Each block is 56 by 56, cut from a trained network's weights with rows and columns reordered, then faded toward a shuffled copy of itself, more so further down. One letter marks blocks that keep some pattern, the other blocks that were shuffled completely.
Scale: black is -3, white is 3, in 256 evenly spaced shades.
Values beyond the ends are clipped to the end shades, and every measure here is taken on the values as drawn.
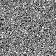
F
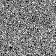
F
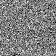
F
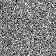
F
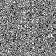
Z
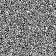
F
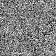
F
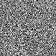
Z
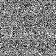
Z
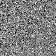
F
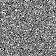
F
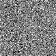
Z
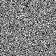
F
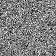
F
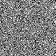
Z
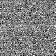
Z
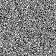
F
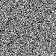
F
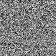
F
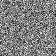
F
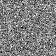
F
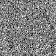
Z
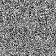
Z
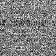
Z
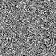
Z
